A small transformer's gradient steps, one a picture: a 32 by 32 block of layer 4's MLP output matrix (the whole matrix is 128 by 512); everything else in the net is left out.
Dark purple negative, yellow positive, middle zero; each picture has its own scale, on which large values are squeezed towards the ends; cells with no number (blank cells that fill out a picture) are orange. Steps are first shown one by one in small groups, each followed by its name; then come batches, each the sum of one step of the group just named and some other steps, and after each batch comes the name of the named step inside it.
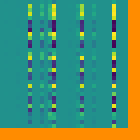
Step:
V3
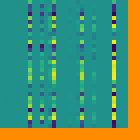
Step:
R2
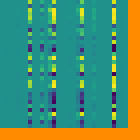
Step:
R2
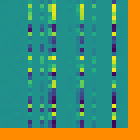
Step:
R2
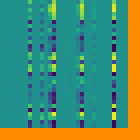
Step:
R2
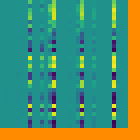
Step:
R2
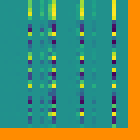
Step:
V3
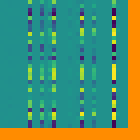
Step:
R2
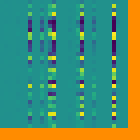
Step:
V3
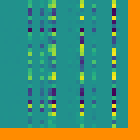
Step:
R2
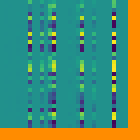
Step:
R2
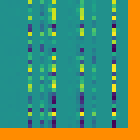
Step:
R2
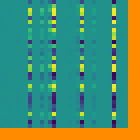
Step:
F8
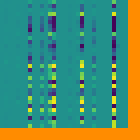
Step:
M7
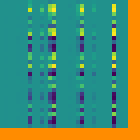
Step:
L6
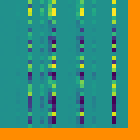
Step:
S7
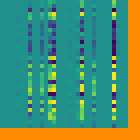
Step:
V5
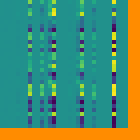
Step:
S7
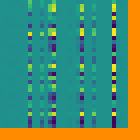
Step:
L6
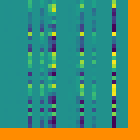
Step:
L6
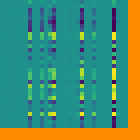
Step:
M7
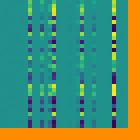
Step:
F8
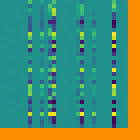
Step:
S7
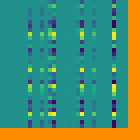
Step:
F8
